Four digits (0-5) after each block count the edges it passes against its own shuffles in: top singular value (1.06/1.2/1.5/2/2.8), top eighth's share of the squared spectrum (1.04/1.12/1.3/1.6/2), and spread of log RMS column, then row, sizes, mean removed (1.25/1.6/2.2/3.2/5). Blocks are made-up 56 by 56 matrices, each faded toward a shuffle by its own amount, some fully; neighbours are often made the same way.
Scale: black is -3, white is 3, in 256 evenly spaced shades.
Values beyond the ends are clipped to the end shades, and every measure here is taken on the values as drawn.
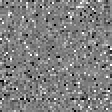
3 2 0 1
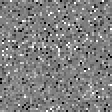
0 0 0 0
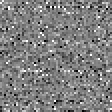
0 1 0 2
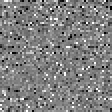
1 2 0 2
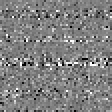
2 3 0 3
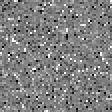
0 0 0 0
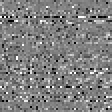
2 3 0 3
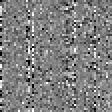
2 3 3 0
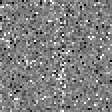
1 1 1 0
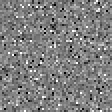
0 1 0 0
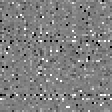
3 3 1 2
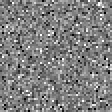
0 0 0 0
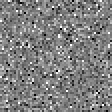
0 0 0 0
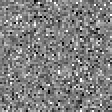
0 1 2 0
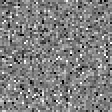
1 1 0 0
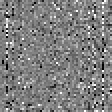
3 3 3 0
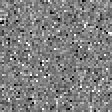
0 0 0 0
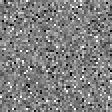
0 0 0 0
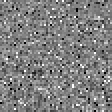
3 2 1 1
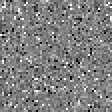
3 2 0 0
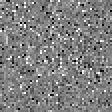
2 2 0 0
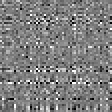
5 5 3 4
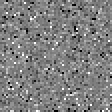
2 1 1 0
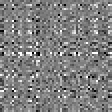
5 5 3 3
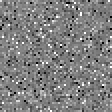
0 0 0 0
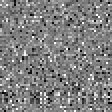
3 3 0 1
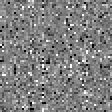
2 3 2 1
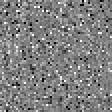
2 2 1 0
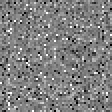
2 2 1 0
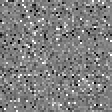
2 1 0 0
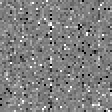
2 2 1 0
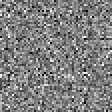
3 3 2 2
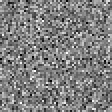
2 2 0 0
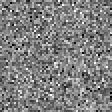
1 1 0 0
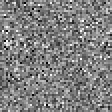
2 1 0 1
